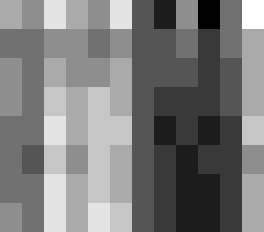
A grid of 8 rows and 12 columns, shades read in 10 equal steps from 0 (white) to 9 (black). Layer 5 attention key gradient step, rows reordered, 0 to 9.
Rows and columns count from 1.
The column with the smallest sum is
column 3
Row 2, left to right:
5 5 4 4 5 4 6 6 5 7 5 3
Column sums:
35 40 15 27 22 21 48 56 53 61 50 21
